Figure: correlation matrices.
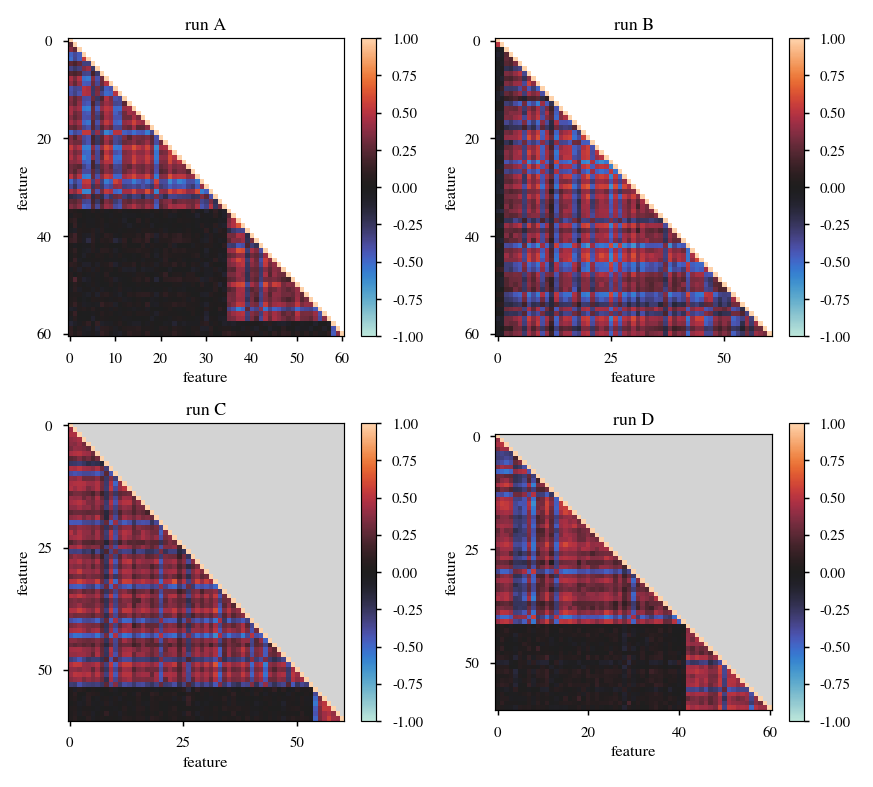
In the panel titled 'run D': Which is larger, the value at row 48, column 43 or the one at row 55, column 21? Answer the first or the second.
the first
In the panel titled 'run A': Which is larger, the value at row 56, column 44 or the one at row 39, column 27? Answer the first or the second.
the first
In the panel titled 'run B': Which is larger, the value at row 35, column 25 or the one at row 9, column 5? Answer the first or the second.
the second
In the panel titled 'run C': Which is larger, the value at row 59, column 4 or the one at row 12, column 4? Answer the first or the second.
the second
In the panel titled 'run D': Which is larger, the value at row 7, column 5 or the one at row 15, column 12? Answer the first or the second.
the second
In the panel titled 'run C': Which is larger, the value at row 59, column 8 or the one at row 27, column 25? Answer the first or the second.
the second
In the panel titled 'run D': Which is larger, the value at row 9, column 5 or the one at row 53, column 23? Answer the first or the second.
the second
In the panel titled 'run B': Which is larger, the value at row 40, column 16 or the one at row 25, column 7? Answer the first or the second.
the first
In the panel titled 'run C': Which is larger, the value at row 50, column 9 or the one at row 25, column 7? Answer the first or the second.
the first
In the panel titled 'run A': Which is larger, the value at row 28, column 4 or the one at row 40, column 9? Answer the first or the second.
the second
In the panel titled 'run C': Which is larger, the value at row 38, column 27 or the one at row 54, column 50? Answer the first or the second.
the first
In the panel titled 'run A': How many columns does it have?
61
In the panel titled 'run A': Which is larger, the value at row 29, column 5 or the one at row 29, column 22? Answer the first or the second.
the first
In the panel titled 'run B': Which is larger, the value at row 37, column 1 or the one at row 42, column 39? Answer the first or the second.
the first
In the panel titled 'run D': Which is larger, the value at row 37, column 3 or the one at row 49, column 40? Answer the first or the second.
the first
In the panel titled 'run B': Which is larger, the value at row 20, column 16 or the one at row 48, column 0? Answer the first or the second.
the first
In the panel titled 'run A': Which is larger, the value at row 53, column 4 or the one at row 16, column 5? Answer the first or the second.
the second
